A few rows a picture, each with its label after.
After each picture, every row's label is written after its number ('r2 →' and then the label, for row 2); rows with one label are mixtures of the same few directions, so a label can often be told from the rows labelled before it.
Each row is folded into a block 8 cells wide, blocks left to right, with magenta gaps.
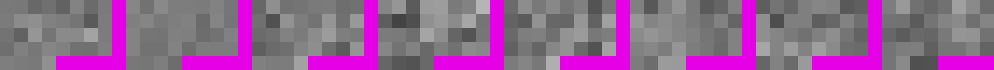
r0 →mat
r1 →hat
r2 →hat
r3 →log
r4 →hat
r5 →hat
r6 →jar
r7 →hat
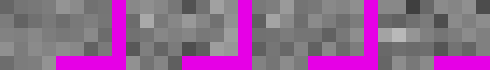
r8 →jar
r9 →jar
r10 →jar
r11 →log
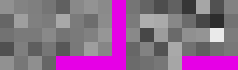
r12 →jar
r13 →mat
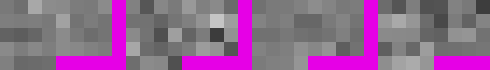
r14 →log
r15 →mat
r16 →jar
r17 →log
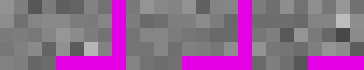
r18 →jar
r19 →mat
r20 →mat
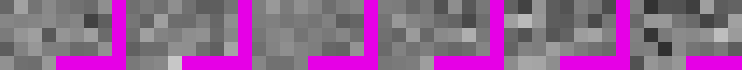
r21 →mat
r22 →hat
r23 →mat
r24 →mat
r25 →log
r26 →mat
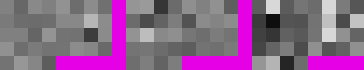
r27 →mat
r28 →log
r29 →hat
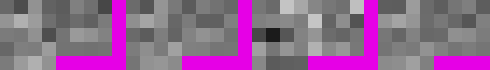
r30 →log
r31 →log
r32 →log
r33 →log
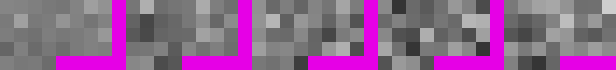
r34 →jar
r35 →hat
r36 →hat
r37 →mat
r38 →log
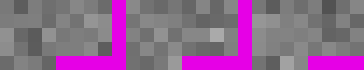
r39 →mat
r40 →mat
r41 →hat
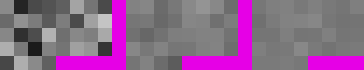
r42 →mat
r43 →hat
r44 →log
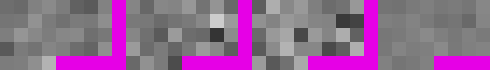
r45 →hat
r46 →mat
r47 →mat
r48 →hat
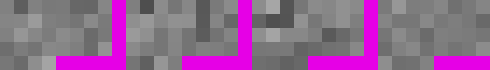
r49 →hat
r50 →hat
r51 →log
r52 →mat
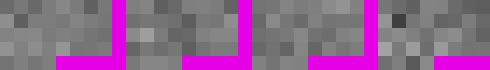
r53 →jar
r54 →log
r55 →jar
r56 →jar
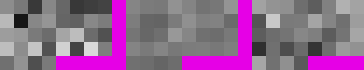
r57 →jar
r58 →log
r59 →jar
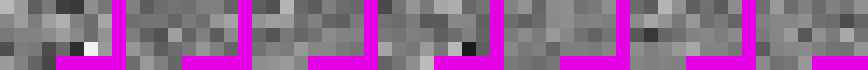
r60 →jar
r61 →mat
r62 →log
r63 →jar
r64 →log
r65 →log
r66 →mat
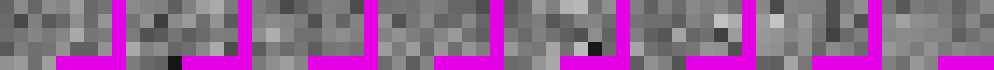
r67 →hat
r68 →hat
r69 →log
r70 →jar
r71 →jar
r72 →mat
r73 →hat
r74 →hat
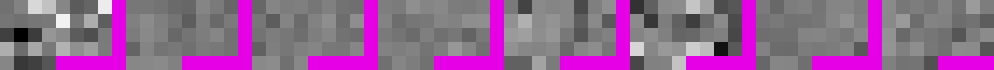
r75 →log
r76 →log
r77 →hat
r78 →mat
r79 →hat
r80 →jar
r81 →mat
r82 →hat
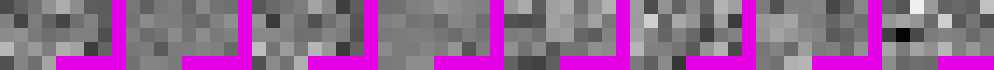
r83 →jar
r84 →mat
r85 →jar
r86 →jar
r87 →log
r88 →hat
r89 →hat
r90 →log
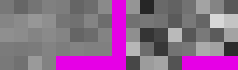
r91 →hat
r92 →mat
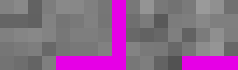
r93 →log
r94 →hat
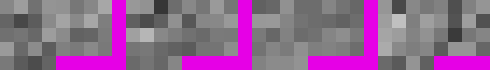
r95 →log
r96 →log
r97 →log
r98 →hat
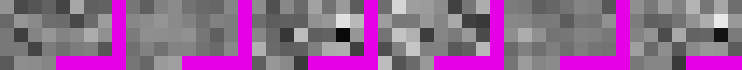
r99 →mat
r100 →hat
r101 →mat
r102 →mat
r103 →log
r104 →mat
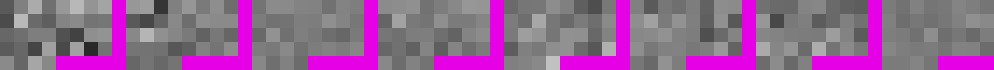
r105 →jar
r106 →log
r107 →mat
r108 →jar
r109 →hat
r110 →hat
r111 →jar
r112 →mat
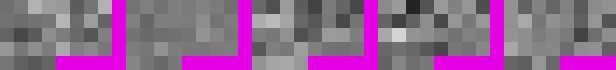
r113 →log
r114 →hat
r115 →log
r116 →log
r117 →hat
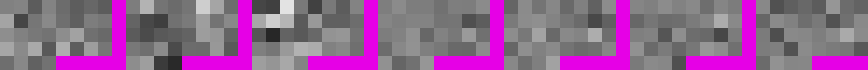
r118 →jar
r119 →hat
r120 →log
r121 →mat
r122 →mat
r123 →mat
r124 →mat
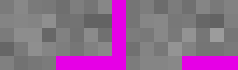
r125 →mat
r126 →mat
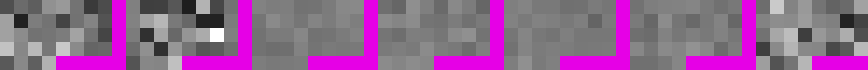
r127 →jar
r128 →mat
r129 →jar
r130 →log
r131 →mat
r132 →jar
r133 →mat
